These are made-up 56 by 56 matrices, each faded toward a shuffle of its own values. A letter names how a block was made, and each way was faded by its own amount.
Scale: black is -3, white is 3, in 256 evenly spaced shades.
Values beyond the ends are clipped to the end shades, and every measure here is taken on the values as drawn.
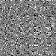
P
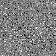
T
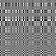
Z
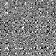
P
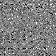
T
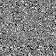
T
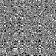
P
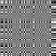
Z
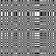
Z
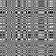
Z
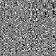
P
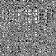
P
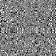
P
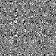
P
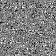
T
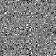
P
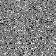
T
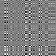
Z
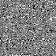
T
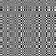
Z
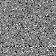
T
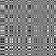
Z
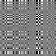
Z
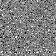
T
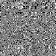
P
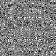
P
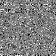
T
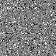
T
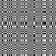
Z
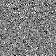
T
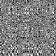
P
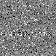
T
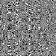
P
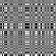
Z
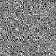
P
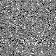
T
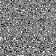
T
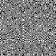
P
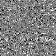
T
